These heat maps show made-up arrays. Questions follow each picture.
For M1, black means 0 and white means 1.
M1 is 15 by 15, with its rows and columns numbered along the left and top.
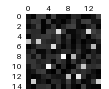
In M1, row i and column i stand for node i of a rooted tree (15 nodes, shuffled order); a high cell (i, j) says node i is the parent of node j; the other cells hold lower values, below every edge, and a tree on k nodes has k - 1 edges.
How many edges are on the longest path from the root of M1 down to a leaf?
3
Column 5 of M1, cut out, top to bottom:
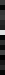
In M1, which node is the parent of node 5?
6
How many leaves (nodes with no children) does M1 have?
8
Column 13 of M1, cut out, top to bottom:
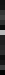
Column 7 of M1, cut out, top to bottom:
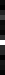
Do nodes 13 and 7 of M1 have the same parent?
no
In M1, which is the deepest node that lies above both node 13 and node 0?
6
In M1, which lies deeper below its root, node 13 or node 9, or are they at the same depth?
node 9
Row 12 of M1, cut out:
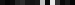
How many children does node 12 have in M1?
2
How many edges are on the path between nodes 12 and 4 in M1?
2
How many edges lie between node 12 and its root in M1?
1
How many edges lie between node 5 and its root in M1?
2
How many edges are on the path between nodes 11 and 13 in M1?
5
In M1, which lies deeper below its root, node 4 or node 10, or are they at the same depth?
node 4
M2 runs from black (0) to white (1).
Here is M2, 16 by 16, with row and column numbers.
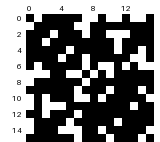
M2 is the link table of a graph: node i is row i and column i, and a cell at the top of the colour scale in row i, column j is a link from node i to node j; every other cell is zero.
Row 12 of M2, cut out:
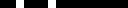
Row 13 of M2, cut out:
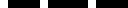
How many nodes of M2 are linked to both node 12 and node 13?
0
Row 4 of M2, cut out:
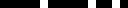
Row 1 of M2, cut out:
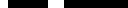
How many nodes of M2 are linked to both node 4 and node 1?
0
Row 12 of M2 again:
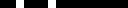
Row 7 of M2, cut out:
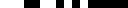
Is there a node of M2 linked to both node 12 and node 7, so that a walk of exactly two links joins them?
yes
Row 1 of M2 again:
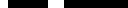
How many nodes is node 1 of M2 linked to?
3
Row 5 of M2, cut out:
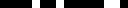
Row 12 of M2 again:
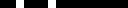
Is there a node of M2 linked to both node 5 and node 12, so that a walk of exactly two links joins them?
no
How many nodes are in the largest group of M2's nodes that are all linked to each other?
3
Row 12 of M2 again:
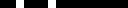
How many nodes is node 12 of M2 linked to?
2
